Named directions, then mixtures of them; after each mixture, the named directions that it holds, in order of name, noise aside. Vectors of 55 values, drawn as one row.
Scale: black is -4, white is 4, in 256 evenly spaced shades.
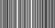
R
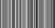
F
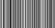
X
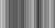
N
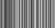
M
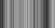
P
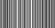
R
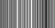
P, R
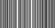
R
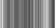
P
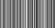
F, X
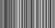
M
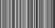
F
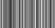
M, X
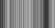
P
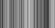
N, P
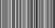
F
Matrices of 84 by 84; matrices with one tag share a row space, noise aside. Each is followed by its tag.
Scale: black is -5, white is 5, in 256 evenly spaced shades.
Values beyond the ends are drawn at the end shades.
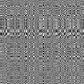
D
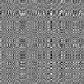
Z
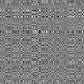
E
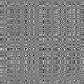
D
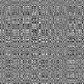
E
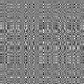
D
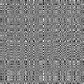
D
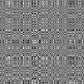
E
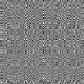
D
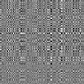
Z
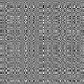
D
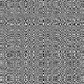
D
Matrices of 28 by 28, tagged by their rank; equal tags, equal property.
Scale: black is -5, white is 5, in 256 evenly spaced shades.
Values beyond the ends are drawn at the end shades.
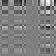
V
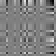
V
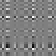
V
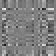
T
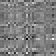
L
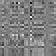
L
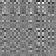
T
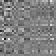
L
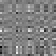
T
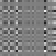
V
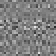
L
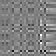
T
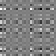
V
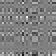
T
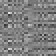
L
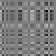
V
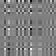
V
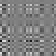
V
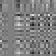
T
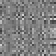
L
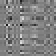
T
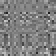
L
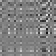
T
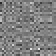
L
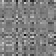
L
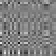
T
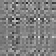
L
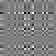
V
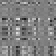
T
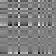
V
